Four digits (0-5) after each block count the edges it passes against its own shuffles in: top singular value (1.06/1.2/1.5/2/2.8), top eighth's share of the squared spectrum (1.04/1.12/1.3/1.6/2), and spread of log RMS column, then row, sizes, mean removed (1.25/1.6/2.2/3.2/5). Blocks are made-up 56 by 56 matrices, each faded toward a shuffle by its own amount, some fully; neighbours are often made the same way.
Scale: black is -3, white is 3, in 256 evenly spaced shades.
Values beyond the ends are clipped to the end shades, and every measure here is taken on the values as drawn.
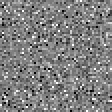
2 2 0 0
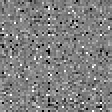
3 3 1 1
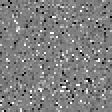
2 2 0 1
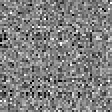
4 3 2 2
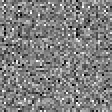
3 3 2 2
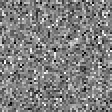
3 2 1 0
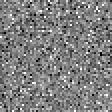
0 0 0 0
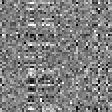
4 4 3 3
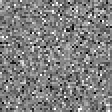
1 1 0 0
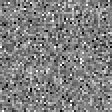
1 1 0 0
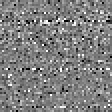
2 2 0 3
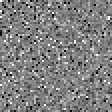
0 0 0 0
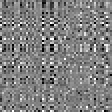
5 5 3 3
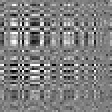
5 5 4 4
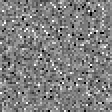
0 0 0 0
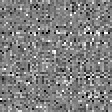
4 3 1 2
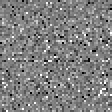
3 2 0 1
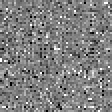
3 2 0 1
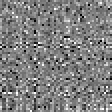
4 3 2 2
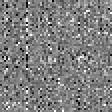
4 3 2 1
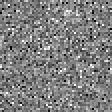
0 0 0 0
